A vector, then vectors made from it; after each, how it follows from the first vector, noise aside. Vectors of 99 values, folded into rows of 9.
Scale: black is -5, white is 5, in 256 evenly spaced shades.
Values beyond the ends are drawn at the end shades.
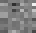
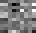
scaled up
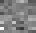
reversed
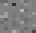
partly zeroed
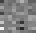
reversed
